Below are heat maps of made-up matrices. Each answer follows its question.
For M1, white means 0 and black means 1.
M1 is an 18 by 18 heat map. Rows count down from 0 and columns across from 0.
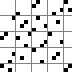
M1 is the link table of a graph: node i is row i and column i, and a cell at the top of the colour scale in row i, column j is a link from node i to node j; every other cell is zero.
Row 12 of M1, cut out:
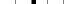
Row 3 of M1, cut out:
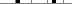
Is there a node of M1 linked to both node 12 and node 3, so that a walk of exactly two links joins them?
no
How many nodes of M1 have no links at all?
0
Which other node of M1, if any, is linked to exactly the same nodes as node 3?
none
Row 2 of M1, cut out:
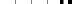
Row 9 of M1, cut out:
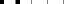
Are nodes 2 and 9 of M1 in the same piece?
yes
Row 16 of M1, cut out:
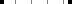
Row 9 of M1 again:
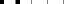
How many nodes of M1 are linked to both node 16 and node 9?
1
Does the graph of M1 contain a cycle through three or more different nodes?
yes
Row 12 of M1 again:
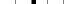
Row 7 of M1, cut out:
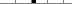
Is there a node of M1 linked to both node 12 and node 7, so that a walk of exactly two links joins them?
yes
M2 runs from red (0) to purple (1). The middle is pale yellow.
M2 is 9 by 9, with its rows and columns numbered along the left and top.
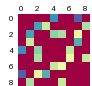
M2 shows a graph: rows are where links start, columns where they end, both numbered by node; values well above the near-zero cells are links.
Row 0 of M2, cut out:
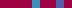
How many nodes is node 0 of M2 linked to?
2
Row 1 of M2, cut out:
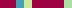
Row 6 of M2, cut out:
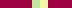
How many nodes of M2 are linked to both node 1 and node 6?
0
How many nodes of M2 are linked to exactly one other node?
0
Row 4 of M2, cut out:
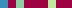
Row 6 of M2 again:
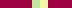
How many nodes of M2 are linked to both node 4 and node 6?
0
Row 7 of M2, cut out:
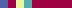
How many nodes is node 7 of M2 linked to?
3
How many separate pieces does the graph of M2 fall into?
1
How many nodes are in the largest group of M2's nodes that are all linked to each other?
2
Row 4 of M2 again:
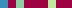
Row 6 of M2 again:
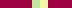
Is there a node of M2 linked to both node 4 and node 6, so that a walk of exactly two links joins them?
no
